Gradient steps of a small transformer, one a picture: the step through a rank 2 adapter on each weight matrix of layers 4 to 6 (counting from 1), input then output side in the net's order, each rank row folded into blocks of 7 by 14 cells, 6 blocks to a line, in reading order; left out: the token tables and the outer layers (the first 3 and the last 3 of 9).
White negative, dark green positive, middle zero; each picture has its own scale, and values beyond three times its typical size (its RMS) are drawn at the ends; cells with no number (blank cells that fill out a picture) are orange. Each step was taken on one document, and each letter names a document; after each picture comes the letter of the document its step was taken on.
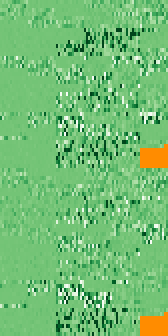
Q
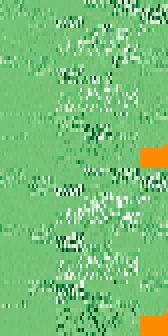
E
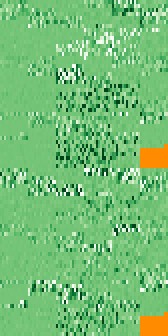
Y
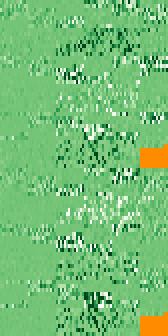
E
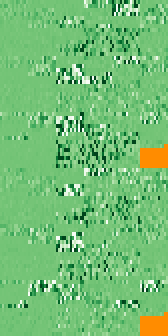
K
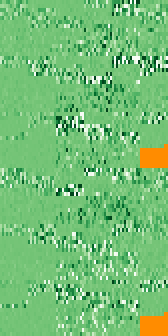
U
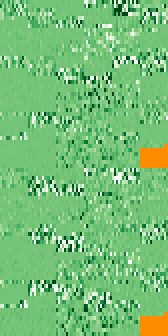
Y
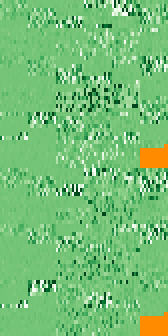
Y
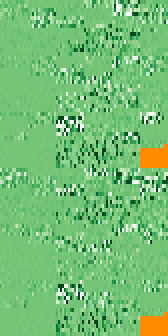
Q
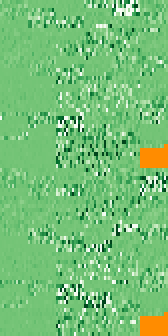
Q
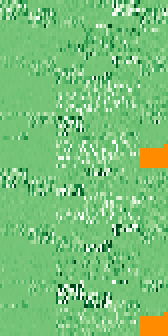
Q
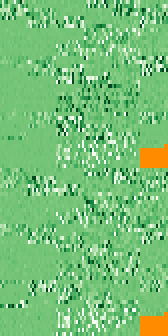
K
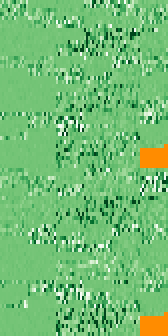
Q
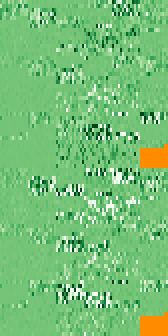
Y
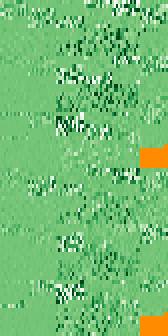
U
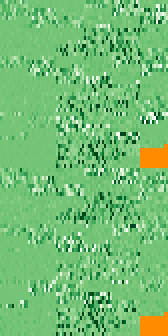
K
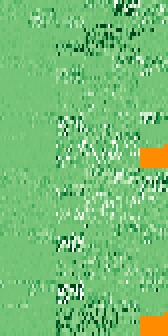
Q
